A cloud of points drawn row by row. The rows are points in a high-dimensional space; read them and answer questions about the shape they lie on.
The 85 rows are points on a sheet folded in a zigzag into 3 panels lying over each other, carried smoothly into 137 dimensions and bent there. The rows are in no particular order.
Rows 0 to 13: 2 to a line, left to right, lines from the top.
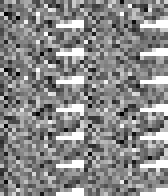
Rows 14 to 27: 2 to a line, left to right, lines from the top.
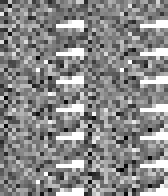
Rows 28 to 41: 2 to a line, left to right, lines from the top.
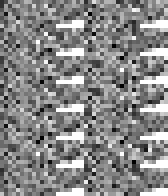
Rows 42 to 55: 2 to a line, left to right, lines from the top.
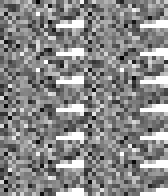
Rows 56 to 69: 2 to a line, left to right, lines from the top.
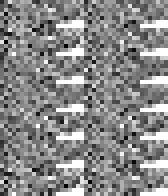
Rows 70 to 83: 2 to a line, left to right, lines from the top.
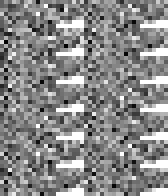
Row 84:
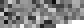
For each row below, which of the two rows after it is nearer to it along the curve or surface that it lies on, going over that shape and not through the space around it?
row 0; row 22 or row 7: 7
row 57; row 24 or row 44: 44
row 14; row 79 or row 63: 79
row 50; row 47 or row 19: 47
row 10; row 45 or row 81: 81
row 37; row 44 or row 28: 44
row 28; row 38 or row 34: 38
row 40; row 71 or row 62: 71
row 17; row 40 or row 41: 41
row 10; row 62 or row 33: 33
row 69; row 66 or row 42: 42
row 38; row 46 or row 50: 46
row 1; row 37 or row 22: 22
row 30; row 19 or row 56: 56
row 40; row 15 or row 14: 15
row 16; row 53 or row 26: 53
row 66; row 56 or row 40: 40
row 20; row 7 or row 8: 7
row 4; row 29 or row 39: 29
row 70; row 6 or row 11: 11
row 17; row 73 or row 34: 34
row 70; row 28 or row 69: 28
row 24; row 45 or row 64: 64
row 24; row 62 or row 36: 36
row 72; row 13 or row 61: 61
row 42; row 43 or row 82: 43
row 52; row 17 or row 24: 24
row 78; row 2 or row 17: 2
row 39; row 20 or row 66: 66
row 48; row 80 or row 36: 80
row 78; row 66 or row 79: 66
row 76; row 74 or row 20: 74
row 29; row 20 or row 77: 20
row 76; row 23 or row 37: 23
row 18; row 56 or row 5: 56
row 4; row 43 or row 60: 43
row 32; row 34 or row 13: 13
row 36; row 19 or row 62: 19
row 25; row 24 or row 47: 47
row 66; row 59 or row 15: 15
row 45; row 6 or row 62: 62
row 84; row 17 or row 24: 17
